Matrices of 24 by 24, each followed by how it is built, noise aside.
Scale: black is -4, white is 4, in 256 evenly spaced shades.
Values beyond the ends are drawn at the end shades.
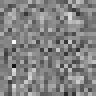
low rank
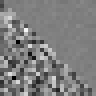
lower triangular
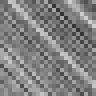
Toeplitz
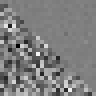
lower triangular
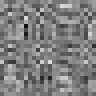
low rank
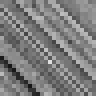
Toeplitz
